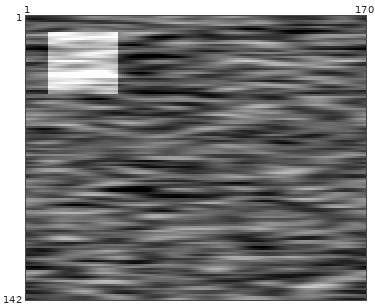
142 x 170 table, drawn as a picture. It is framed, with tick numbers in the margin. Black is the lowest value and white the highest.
An odd patch, higher than its surroundings, sits in the top left. The grain runs across in streaks. The ninth with the highest average is the top left. Neither half mirrors the other.
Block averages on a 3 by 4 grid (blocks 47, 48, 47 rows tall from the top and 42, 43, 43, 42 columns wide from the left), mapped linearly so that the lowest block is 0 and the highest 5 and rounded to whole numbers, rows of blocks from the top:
5 0 1 1 / 1 0 1 1 / 1 1 1 1
